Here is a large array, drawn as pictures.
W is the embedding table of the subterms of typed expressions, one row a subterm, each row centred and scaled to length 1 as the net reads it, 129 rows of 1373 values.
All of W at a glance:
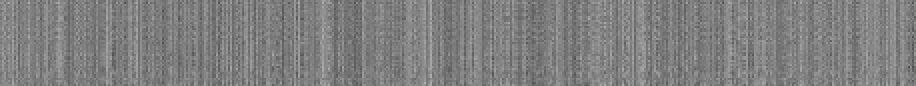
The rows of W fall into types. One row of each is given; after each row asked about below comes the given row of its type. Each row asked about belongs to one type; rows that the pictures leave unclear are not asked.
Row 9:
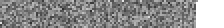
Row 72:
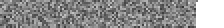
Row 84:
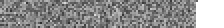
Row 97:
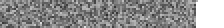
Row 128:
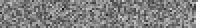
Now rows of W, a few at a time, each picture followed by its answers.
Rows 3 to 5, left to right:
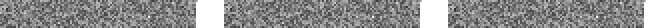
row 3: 97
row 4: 97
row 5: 97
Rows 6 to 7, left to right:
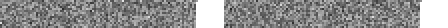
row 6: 9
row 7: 128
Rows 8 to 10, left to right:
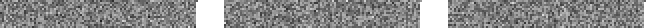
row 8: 84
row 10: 84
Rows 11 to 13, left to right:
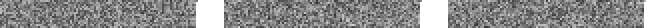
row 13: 97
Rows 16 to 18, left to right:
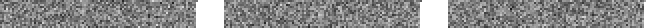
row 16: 9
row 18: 9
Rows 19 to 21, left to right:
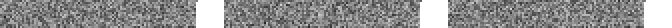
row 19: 72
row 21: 84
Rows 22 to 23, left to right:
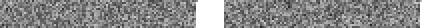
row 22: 128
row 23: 97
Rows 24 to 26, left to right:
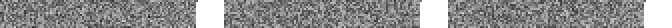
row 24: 84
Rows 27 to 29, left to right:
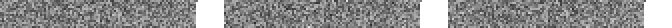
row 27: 84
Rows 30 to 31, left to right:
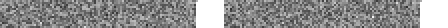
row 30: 97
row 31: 97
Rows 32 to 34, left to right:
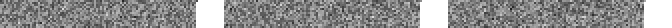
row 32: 84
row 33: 128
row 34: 9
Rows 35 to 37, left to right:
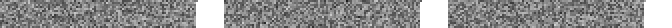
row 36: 84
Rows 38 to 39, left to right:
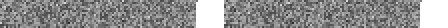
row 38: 72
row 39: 72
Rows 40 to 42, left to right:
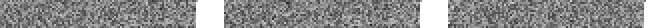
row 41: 128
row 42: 72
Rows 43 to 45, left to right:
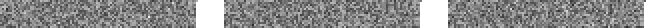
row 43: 97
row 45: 72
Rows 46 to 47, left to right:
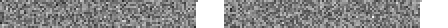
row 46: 97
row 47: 97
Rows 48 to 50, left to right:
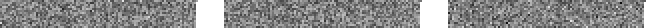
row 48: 9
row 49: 84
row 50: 128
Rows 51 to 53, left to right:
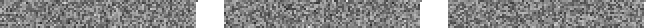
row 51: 84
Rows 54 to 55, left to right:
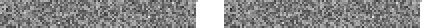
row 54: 97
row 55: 97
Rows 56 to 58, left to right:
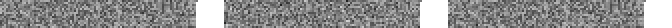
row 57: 97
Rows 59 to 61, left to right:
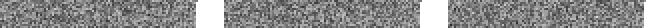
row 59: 9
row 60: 84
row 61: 128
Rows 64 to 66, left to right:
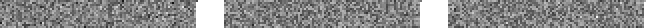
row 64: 128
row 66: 97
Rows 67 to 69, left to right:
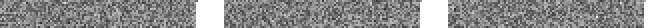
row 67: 84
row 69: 97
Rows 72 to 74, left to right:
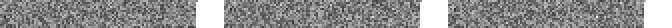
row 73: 128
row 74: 97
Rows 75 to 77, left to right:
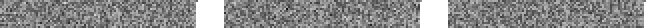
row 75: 84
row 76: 128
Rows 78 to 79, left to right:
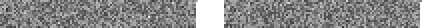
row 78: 97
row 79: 72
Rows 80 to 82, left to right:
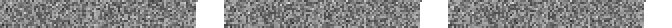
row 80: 128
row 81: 72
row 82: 72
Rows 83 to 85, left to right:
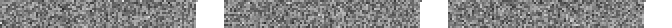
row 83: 9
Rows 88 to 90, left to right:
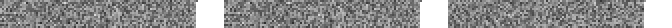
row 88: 84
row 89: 84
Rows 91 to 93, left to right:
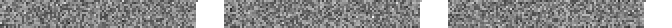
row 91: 72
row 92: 97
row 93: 84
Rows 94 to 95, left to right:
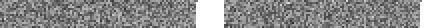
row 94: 84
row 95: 72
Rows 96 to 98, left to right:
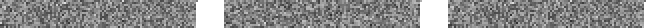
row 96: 72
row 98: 72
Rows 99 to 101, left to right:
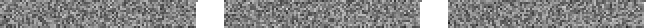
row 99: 72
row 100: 84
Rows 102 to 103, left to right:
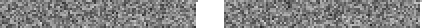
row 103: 97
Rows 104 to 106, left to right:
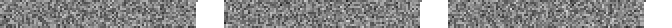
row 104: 72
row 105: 97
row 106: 72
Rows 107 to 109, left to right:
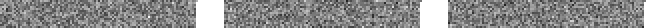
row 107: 97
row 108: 9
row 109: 97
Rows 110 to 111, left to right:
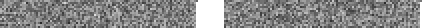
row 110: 84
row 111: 9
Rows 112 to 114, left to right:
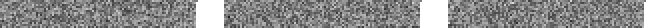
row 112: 9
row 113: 72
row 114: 72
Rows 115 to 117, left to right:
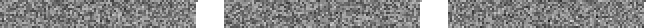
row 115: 84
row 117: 84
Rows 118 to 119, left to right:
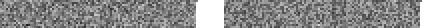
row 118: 84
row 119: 128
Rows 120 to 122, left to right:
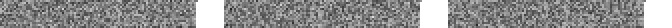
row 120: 84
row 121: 128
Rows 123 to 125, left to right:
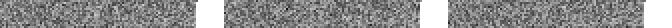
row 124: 128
